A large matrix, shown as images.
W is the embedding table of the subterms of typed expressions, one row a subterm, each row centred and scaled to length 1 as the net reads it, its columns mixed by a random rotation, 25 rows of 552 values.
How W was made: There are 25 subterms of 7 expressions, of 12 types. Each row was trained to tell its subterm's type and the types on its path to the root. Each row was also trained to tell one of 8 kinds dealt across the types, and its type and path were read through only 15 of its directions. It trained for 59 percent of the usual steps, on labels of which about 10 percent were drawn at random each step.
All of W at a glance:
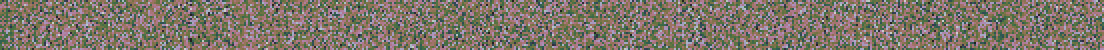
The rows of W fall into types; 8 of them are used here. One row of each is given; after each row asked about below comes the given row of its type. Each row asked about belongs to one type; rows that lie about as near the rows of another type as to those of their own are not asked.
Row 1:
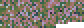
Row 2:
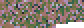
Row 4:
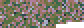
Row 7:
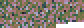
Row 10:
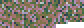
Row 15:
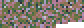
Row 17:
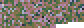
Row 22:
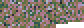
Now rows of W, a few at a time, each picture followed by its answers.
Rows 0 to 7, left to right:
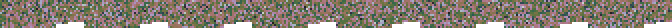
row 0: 7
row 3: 15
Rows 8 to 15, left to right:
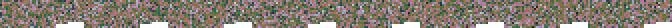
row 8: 10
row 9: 2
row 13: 17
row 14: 17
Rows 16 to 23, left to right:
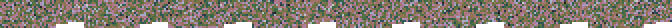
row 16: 10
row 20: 7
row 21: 22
